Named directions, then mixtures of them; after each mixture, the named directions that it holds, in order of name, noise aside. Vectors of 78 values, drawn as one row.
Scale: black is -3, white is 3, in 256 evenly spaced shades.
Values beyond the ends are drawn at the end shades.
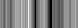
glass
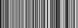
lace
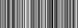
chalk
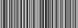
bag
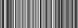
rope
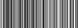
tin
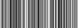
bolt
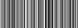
bag, chalk, lace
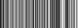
lace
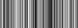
bolt, glass, tin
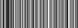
lace, rope, tin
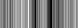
glass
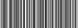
bag, bolt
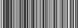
tin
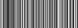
chalk, tin
